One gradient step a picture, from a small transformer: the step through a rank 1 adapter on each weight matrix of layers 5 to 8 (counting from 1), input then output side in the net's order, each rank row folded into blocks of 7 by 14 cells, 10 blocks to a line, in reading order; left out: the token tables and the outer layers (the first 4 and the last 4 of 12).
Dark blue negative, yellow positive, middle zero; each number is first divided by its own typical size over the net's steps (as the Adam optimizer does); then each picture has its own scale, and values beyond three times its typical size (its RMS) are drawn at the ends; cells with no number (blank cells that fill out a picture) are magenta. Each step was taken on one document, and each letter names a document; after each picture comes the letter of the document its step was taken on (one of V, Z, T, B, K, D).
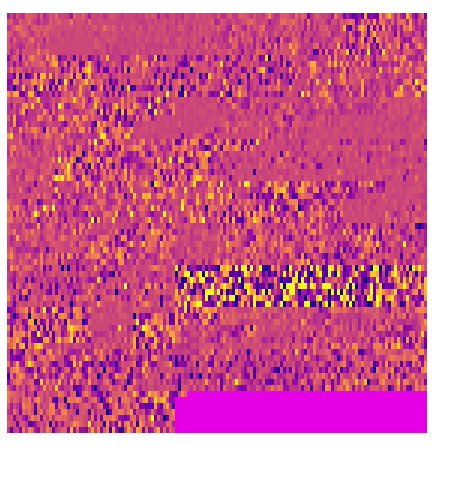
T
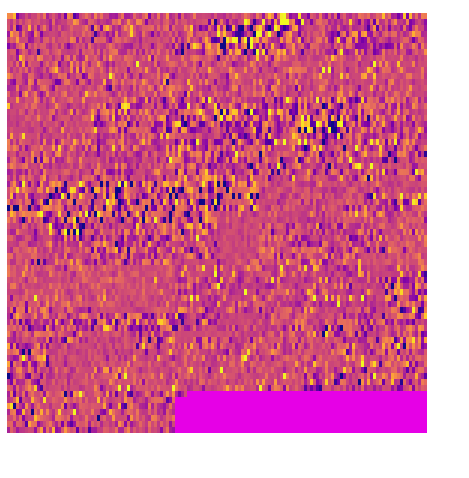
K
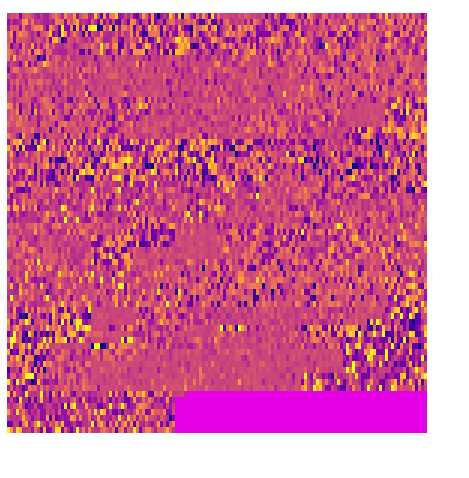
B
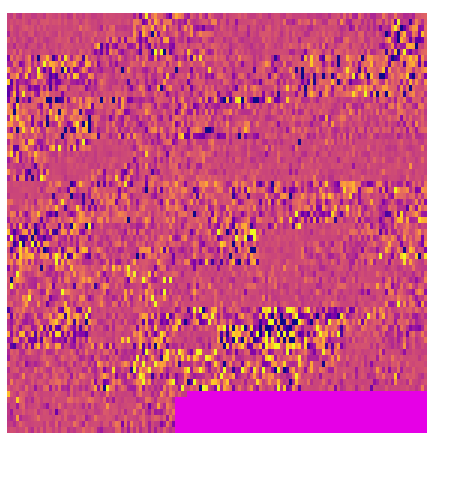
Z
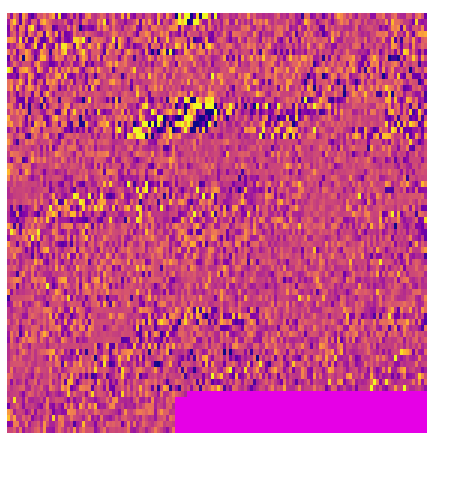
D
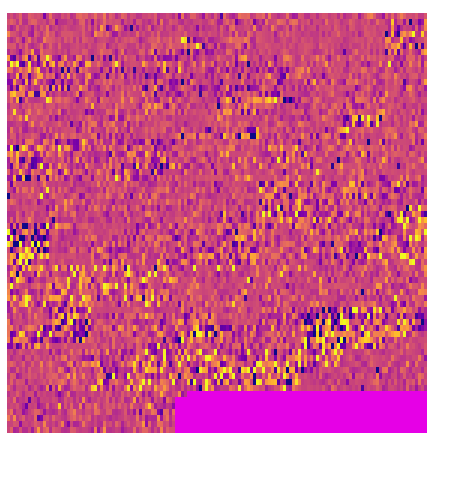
Z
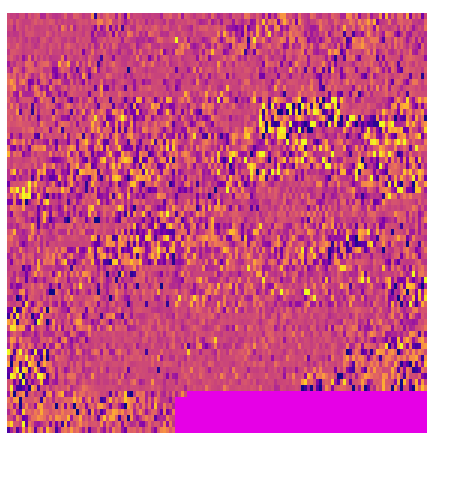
B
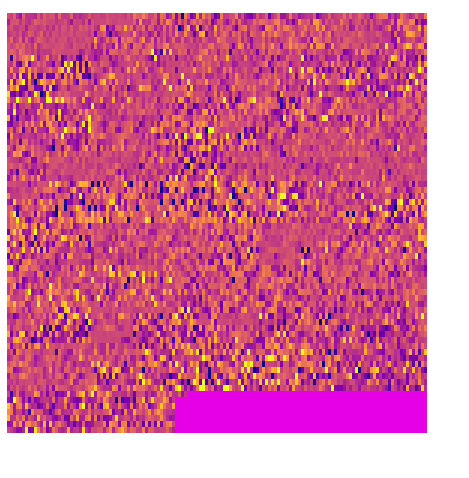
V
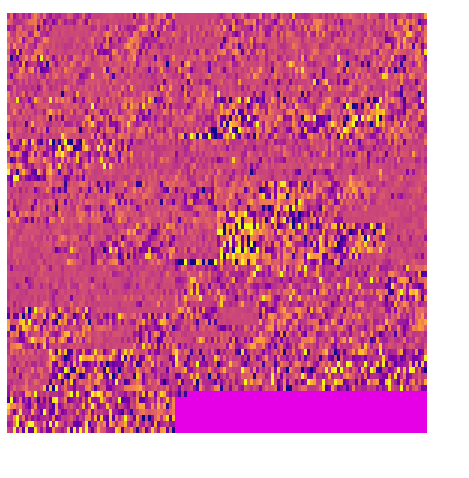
V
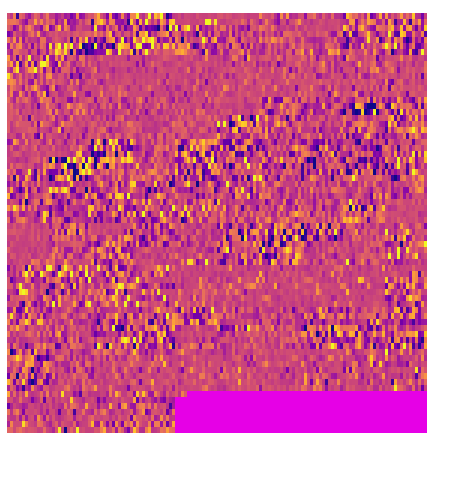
B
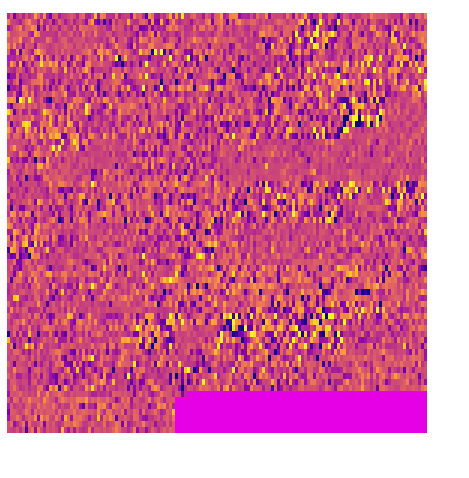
Z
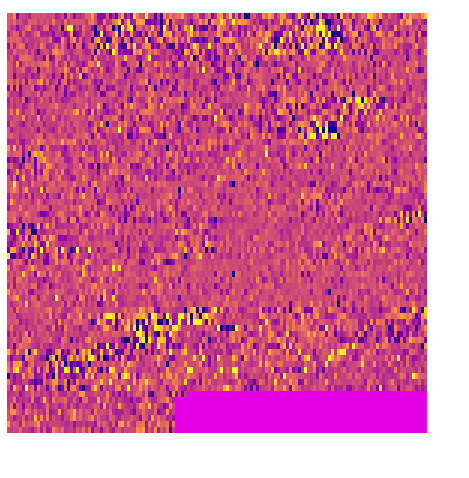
K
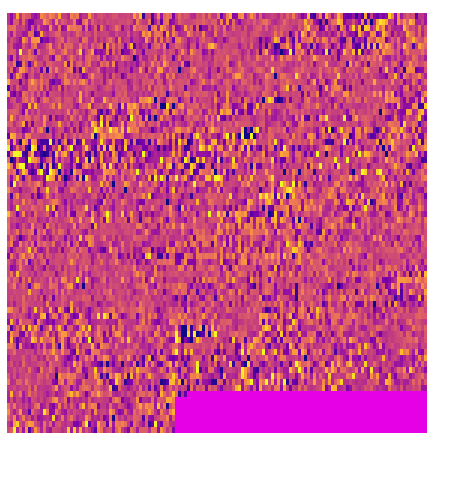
V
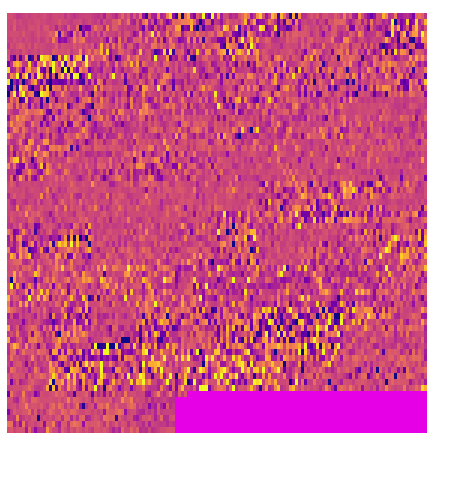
Z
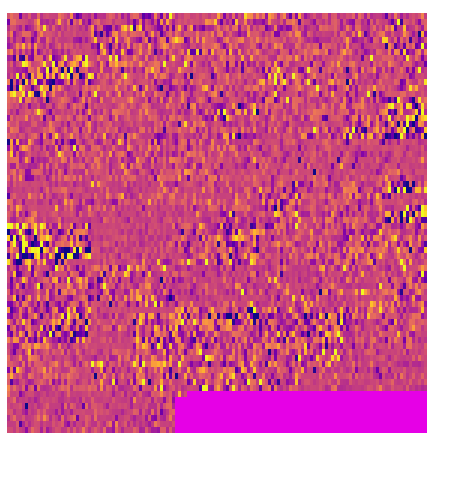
Z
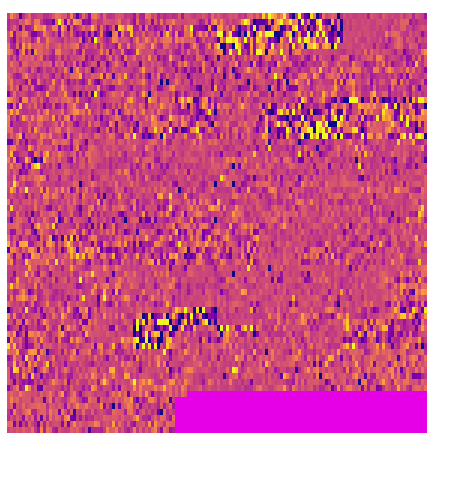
K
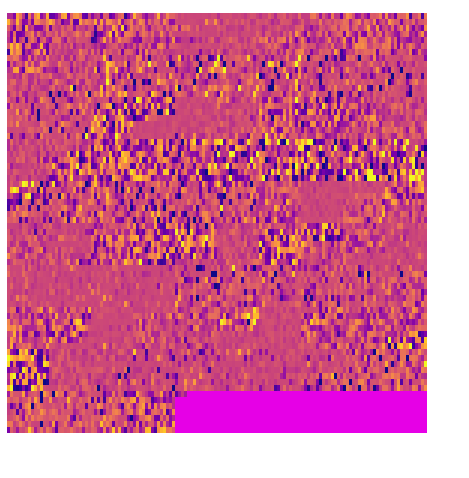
B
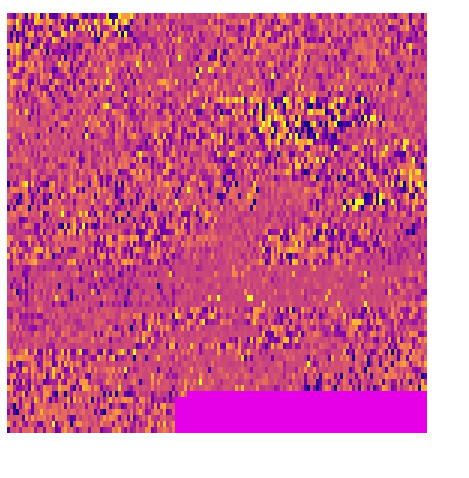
B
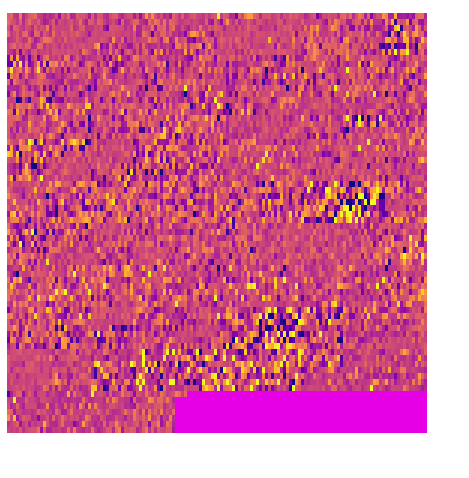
Z
